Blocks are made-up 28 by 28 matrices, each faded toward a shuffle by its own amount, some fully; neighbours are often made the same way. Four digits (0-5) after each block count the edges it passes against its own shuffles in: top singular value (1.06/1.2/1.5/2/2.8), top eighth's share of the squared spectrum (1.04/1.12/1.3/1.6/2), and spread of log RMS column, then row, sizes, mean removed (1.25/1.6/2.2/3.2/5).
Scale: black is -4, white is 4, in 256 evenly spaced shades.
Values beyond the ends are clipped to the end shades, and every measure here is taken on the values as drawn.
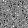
0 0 0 0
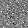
0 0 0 0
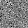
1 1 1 0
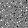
1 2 0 0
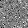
0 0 0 0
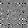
3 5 1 2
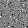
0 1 0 0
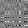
4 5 2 2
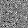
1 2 1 0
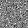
0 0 0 0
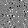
2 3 1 0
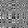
4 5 2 3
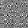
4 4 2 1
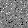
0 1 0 0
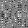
3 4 2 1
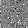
2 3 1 0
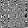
3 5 2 2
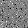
1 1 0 0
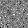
2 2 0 0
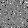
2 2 0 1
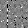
3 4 1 0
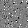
1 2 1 0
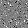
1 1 0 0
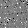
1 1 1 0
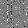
3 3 1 0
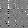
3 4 1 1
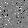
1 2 1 0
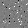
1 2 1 0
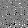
3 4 1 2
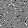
0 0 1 0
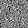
0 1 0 0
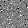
0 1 0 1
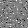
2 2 0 0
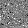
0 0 0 0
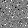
0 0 0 0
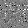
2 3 0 2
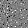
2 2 1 0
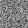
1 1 0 0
